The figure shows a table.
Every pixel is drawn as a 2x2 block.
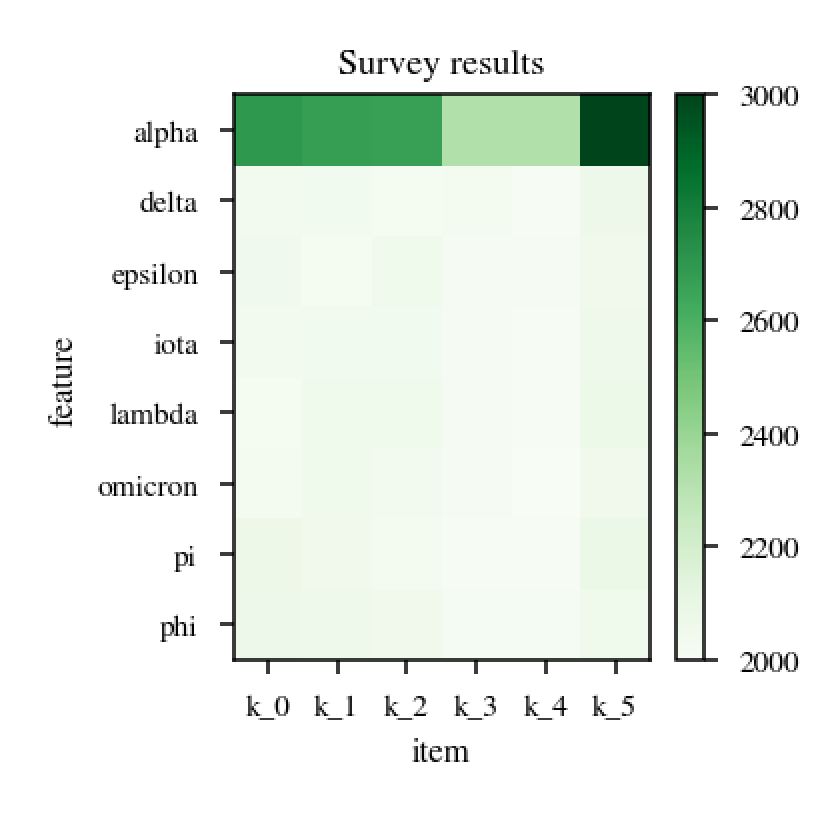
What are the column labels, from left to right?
k_0, k_1, k_2, k_3, k_4, k_5
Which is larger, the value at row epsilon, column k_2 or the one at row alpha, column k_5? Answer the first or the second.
the second
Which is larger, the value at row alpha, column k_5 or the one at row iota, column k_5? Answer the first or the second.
the first
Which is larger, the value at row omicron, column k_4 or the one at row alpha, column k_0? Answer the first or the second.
the second
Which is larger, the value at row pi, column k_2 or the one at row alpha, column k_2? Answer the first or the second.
the second
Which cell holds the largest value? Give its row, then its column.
alpha, k_5
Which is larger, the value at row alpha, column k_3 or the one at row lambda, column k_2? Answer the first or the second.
the first
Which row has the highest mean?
alpha
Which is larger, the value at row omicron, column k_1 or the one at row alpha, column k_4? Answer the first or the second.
the second
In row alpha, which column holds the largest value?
k_5
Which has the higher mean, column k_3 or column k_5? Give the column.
k_5
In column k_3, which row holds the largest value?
alpha
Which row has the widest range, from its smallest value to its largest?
alpha
